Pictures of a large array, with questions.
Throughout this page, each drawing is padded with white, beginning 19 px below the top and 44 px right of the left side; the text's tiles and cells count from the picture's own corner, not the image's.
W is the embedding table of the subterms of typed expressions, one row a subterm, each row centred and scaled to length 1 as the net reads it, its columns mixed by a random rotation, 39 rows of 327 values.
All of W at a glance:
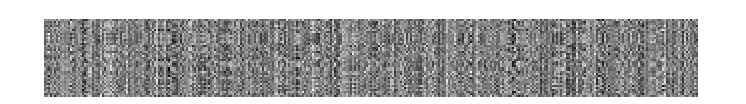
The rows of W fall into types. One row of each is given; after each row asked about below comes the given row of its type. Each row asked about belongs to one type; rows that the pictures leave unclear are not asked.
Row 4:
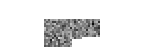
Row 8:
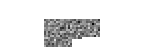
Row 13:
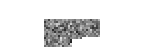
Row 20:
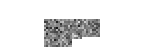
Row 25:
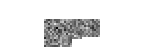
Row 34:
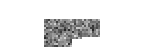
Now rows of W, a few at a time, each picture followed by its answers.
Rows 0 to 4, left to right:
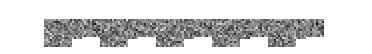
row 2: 4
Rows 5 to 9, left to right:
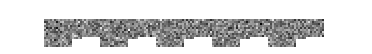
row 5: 20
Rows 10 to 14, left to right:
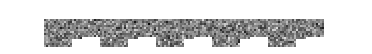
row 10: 8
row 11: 8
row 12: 4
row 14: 4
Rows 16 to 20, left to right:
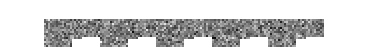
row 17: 13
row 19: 34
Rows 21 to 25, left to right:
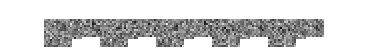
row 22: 8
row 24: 25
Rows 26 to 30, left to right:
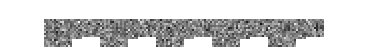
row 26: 20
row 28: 25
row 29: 8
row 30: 34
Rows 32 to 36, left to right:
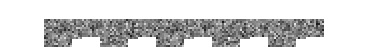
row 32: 34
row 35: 13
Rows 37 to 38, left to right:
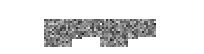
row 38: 20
